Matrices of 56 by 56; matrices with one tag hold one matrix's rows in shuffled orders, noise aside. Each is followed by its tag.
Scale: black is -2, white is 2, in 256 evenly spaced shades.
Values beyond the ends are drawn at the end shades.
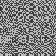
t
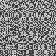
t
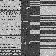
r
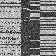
r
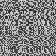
t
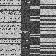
r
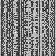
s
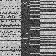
r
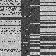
r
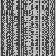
s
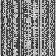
s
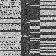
r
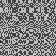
t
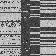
r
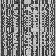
s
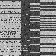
r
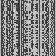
s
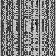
s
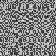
t
